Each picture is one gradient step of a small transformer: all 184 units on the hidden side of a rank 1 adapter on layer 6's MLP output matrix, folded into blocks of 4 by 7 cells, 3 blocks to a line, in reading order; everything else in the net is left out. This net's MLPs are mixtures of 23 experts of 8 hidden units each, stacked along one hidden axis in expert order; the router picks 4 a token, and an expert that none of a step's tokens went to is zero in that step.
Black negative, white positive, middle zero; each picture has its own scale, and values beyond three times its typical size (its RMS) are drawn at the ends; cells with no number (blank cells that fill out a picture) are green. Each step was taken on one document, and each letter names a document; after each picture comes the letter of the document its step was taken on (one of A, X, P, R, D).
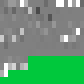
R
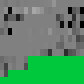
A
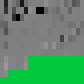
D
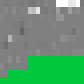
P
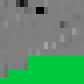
D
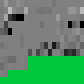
A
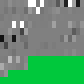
P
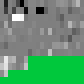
D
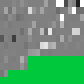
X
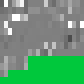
D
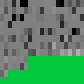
X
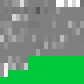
R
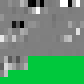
P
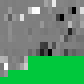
A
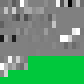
R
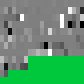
A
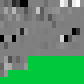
R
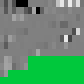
R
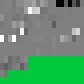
P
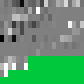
R
